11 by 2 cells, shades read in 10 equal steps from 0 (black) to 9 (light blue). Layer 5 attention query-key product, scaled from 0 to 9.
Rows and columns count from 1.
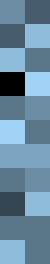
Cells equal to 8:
4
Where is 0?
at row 4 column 1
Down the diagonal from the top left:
6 8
